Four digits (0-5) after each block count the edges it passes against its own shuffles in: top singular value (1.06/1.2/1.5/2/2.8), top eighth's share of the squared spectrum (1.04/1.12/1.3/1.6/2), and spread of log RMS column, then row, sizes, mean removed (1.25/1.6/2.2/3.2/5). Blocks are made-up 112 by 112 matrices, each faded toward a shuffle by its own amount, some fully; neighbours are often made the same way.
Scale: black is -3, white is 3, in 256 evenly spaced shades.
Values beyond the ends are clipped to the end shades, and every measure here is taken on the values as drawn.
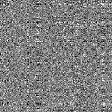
4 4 2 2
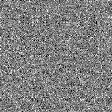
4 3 1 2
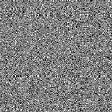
4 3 2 2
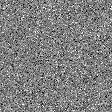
0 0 0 0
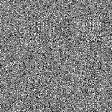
3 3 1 1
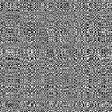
5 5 4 4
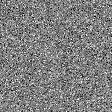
2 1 0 0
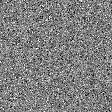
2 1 0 0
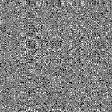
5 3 2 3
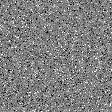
0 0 0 0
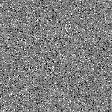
3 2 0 0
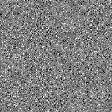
4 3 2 1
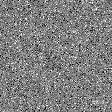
2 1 0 0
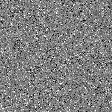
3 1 0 0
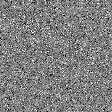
3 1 0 0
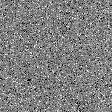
2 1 0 0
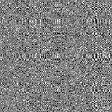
5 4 3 3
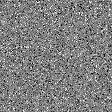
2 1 0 0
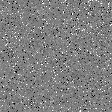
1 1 1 0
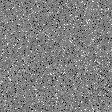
0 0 0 0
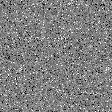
0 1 0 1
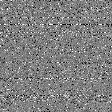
2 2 0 3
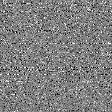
1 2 0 3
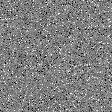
0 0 0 0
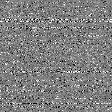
2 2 0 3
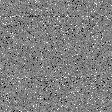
1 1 0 1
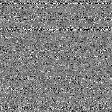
2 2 0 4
